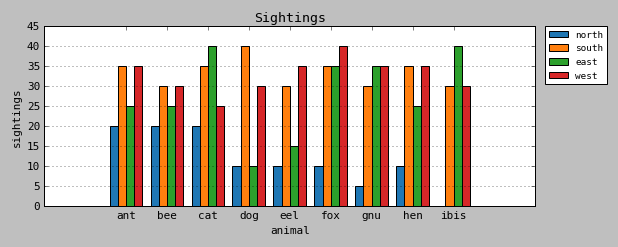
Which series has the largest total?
south
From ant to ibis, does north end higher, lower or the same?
lower
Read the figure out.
Title: Sightings
x-axis: animal, ticks ant bee cat dog eel fox gnu hen ibis
y-axis: sightings, ticks 0 5 10 15 20 25 30 35 40 45
Legend: north, south, east, west
Values:
north: 20 20 20 10 10 10 5 10 0
south: 35 30 35 40 30 35 30 35 30
east: 25 25 40 10 15 35 35 25 40
west: 35 30 25 30 35 40 35 35 30
